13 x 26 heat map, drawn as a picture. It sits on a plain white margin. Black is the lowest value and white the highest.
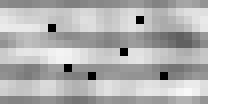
Lone odd cells: 6, each lower than its neighbours. Histogram: skewed, a long tail of low values. Average level on the scale: 70%. Calmest part: top middle. Stripes: horizontal, repeating 3 times. Slope: none.
